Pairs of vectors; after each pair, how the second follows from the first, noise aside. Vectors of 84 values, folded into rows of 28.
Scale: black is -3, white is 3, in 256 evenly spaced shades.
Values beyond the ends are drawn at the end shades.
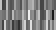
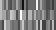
shuffled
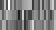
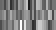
shuffled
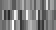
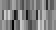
negated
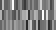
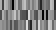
negated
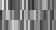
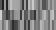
negated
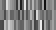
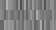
shrunk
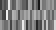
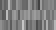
shrunk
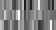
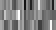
copied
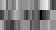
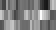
negated
